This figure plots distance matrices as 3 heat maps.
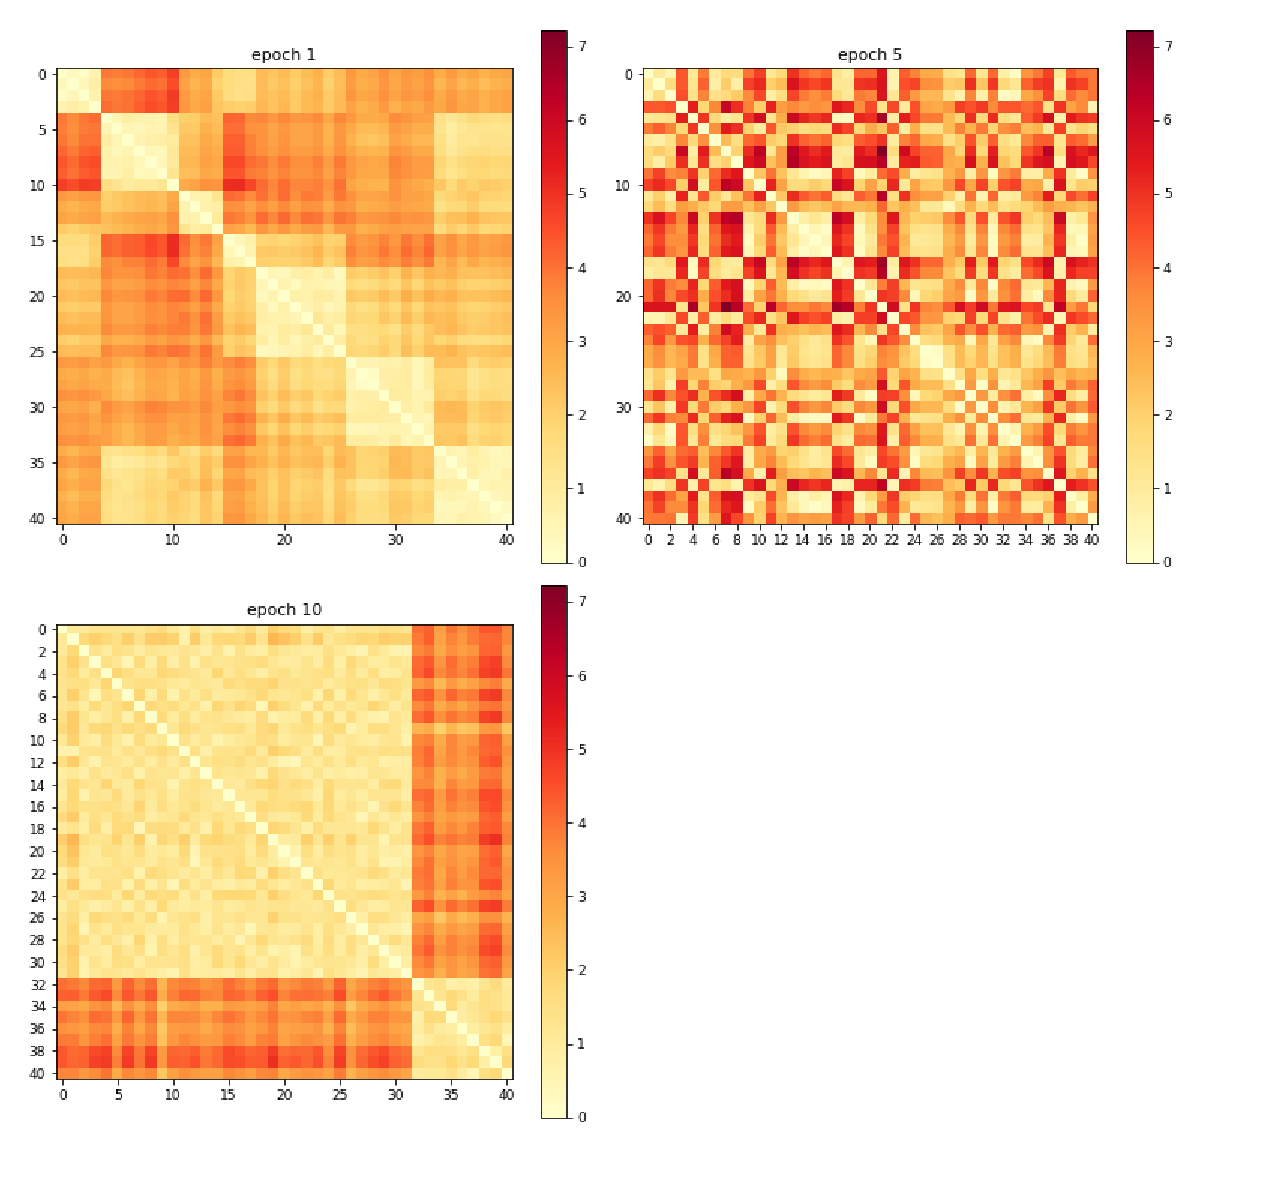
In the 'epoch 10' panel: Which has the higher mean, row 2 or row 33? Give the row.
33
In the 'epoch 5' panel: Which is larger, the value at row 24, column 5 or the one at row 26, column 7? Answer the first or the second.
the second
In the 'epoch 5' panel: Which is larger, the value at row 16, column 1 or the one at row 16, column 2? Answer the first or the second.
the first
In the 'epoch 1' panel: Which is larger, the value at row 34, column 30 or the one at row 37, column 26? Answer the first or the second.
the first
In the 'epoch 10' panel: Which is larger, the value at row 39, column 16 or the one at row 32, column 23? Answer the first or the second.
the first
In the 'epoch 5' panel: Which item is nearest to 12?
27
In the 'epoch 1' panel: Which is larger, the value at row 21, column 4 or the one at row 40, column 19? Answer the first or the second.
the first
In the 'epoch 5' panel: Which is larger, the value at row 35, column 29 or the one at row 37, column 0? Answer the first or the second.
the second
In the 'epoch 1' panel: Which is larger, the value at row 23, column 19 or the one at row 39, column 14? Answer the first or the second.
the second
